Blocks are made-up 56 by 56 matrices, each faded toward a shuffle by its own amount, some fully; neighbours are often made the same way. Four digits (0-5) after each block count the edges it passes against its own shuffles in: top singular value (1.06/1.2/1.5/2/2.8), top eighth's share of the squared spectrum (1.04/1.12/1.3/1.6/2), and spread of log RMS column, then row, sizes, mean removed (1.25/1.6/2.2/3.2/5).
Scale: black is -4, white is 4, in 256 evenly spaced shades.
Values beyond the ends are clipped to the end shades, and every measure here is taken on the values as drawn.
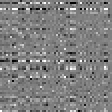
5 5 3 3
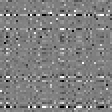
5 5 2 3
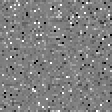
1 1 0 0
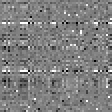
5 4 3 2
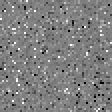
0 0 0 0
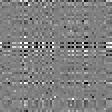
5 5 3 3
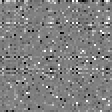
4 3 1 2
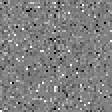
3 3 0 1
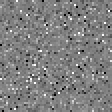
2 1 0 0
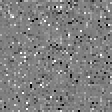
2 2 0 0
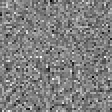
3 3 1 1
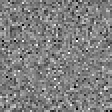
3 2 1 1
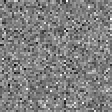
3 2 1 0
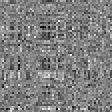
4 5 3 3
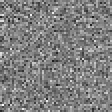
3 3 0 1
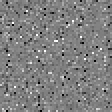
1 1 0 0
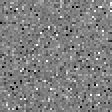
0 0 0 0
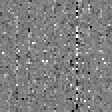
3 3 2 0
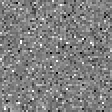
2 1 0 0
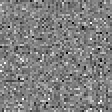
3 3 1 1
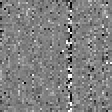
3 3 3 0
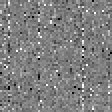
2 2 2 0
